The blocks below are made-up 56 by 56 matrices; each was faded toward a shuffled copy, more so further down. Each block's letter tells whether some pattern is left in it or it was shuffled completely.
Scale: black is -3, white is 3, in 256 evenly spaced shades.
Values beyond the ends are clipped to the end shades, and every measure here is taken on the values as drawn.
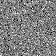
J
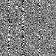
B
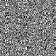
B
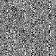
B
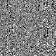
B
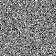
J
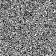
J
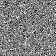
J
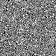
J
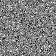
J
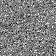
J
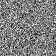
J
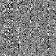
B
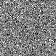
J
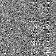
B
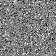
J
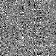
B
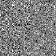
B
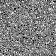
J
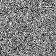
J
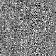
B
